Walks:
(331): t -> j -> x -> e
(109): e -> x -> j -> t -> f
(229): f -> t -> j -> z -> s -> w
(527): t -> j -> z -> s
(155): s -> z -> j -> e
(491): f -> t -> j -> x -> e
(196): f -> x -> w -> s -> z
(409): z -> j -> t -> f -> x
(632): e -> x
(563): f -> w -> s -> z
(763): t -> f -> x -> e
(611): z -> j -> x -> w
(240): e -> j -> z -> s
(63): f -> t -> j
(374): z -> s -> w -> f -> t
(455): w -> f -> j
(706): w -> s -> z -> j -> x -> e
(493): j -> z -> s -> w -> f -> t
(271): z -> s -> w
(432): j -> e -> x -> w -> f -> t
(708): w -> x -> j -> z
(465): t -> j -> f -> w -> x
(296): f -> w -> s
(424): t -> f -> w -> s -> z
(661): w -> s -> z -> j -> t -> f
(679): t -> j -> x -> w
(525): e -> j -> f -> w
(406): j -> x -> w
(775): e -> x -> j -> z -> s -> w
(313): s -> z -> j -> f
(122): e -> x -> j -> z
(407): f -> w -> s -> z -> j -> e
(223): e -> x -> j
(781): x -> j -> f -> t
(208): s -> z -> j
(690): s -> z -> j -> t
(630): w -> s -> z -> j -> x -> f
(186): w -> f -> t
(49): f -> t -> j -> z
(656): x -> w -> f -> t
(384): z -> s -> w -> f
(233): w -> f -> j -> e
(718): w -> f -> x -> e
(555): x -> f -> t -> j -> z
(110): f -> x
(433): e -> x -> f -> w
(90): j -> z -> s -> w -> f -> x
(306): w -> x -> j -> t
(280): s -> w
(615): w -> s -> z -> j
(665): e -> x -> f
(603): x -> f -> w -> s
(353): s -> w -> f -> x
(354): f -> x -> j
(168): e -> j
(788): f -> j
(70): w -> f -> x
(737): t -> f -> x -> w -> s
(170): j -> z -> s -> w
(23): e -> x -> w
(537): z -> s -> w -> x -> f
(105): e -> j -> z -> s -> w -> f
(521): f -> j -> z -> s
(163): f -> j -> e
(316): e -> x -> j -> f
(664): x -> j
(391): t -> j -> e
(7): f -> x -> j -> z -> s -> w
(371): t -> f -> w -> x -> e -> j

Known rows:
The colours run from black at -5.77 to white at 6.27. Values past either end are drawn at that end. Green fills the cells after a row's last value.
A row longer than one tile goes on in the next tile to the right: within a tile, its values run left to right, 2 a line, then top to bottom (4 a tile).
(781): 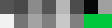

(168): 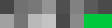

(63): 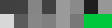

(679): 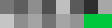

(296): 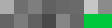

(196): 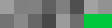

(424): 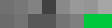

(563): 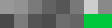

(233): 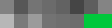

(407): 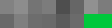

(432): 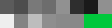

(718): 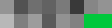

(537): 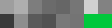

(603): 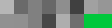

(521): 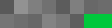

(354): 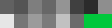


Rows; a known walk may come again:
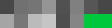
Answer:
(168)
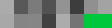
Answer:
(70)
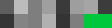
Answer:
(155)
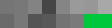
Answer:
(424)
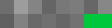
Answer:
(493)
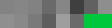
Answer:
(7)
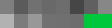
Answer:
(233)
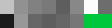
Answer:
(280)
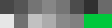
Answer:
(316)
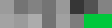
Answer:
(406)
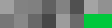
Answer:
(196)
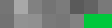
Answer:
(611)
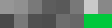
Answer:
(563)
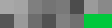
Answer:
(630)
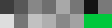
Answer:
(331)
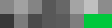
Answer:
(374)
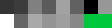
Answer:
(491)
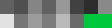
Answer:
(354)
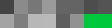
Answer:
(122)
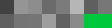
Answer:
(527)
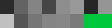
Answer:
(49)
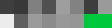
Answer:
(763)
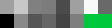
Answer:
(271)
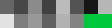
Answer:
(465)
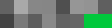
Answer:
(313)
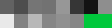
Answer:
(432)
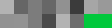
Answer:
(603)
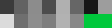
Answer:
(555)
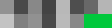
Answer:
(656)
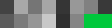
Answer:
(240)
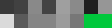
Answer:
(63)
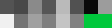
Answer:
(781)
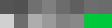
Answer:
(665)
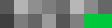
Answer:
(690)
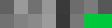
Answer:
(105)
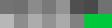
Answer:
(664)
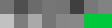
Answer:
(433)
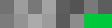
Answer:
(775)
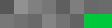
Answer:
(521)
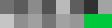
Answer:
(679)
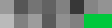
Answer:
(718)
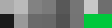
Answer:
(615)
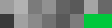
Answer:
(706)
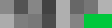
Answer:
(737)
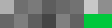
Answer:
(296)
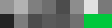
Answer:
(384)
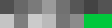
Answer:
(223)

